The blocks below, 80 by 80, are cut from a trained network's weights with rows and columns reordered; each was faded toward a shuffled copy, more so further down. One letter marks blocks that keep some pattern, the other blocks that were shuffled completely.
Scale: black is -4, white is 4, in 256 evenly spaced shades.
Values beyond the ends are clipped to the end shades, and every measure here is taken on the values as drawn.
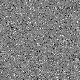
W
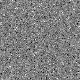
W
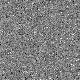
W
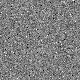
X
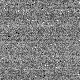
W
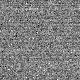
W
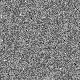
X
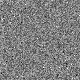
X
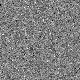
X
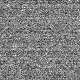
W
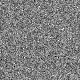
X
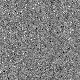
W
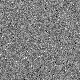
X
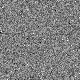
X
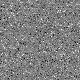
X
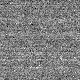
W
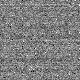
W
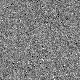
X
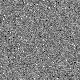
X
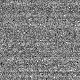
W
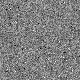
X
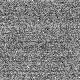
W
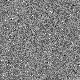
X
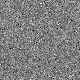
X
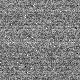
W
